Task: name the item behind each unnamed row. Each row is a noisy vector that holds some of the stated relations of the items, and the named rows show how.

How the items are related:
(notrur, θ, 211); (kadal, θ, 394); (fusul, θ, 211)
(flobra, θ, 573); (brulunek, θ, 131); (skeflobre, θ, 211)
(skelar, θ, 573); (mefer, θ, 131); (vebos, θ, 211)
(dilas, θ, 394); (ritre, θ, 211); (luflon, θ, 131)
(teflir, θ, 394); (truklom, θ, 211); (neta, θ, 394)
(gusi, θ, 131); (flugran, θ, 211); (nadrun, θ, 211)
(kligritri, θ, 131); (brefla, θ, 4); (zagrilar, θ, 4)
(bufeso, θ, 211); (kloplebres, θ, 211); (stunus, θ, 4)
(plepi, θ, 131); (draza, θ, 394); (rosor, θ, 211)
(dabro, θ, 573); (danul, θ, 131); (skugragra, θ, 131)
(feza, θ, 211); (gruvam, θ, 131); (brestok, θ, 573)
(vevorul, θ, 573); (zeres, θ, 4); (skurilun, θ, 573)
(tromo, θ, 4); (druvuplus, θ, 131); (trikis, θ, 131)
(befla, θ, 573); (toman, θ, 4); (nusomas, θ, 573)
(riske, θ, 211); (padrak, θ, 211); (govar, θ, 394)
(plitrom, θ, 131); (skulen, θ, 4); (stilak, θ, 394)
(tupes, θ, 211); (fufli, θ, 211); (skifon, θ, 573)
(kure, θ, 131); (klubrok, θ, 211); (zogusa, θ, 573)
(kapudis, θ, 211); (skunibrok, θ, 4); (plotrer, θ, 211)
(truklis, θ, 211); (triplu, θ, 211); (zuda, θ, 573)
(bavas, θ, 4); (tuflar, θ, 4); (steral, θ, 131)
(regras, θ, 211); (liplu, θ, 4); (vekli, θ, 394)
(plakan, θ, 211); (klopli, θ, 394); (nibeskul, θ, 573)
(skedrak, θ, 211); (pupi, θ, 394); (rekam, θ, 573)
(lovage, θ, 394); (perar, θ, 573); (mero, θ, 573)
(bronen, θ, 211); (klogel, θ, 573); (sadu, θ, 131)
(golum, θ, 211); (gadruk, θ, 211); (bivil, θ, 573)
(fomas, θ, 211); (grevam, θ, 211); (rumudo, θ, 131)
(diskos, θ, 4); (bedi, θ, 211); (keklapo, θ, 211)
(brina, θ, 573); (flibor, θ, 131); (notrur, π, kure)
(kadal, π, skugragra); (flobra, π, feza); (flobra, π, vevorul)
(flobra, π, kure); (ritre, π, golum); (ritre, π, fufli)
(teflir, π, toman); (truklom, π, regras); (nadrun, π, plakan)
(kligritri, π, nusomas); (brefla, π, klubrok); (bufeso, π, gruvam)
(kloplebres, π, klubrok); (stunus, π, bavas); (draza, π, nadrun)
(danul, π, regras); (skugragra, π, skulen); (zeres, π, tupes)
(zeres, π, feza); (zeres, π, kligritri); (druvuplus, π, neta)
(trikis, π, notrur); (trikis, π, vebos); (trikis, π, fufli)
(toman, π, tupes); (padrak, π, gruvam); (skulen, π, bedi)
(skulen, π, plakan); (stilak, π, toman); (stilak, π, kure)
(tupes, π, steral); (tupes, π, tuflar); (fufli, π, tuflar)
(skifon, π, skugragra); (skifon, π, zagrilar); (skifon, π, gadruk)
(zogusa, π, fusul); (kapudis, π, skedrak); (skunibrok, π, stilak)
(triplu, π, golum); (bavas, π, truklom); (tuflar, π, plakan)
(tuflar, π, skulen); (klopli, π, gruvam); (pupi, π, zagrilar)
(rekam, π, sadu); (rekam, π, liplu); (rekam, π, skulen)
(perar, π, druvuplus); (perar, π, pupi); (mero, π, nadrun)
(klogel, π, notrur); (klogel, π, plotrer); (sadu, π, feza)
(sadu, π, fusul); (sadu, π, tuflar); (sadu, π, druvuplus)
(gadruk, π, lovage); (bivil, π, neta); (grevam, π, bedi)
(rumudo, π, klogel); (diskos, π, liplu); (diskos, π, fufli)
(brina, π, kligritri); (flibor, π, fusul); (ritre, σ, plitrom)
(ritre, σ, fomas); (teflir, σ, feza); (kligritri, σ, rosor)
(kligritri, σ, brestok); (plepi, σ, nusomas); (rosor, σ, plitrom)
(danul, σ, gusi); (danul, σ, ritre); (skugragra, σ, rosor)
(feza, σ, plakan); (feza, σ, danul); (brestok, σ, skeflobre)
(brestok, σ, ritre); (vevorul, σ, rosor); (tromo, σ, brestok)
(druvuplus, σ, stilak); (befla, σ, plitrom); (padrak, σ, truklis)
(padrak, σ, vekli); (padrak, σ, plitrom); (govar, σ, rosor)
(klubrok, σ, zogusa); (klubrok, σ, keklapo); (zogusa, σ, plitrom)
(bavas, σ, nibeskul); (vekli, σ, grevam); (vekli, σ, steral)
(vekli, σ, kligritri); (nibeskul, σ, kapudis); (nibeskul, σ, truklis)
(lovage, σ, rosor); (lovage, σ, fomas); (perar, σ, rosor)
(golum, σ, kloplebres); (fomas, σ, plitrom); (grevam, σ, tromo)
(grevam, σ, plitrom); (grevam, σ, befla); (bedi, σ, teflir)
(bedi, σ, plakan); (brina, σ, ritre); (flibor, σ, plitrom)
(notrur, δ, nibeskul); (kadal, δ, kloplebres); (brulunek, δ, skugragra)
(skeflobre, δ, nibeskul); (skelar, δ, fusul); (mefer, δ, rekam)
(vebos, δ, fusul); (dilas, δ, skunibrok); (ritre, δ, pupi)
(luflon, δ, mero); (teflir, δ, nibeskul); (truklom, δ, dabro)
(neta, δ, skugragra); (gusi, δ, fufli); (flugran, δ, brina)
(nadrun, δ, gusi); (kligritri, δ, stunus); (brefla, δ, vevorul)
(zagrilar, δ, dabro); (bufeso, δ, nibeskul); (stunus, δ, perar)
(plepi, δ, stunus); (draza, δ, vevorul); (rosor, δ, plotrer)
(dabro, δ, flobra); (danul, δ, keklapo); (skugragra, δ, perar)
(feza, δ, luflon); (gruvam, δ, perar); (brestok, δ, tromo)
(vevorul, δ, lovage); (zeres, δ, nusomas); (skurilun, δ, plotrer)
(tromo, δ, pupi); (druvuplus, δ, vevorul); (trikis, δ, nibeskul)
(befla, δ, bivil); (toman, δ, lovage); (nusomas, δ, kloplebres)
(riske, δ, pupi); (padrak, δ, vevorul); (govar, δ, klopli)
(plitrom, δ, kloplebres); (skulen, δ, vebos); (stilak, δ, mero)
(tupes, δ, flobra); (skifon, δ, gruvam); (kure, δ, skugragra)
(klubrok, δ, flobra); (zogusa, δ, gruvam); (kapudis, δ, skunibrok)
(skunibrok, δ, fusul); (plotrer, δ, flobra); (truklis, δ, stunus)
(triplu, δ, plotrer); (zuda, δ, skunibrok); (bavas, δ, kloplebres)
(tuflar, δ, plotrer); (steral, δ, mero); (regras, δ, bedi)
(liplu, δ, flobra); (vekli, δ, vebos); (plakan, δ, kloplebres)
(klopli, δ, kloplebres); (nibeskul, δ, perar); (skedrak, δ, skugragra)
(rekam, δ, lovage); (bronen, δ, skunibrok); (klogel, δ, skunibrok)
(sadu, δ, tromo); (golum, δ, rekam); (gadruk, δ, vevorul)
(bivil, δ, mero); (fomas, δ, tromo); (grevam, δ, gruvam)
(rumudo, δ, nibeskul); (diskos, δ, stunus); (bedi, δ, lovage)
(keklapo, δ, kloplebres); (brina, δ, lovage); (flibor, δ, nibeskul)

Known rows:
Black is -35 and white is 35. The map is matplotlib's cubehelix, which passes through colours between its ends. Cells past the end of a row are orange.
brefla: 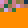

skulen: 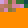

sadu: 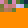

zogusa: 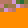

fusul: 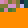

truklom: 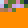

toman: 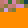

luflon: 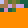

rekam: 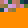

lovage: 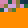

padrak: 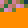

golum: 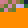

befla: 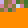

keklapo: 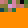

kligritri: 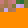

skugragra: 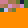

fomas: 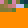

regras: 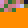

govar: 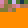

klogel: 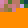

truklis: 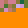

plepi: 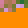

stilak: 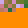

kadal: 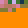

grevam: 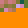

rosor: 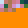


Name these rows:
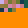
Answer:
mero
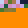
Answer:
plotrer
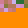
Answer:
neta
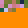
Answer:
gruvam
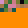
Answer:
kloplebres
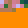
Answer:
tupes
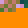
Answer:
nadrun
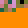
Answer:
klopli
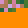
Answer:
bivil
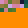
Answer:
fufli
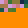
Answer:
gusi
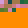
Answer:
danul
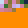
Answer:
tuflar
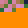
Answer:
gadruk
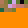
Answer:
nusomas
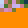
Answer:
zagrilar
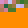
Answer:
skedrak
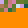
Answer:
feza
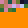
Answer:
tromo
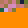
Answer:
perar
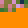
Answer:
plakan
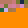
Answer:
nibeskul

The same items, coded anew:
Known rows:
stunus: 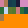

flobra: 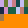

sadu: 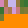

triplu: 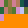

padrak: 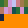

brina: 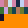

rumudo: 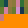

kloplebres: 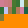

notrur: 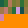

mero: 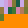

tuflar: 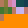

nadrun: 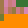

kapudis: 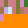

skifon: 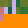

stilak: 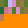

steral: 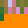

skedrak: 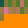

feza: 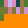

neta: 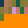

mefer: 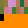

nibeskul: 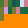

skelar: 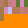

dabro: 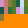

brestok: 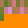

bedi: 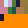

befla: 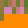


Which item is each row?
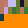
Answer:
draza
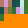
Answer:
klubrok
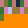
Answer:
bavas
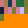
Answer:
truklom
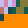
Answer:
rekam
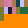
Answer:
perar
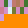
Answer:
klogel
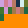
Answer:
bivil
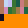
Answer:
lovage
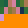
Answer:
teflir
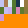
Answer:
skunibrok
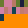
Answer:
golum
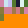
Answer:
fusul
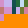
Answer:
vebos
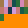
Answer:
skugragra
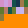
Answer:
liplu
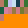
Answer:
zeres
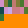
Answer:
danul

